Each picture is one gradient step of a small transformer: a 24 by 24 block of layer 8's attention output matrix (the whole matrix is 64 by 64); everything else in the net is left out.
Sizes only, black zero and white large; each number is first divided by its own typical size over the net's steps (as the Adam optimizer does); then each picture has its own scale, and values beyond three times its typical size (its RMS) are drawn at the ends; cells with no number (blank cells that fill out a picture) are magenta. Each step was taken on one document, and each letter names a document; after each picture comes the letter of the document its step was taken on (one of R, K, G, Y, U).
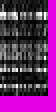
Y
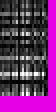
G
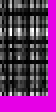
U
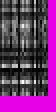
G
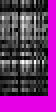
G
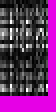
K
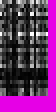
U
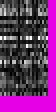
K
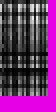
U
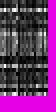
Y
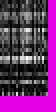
G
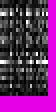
K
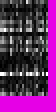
K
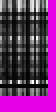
U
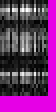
G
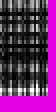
U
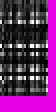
U
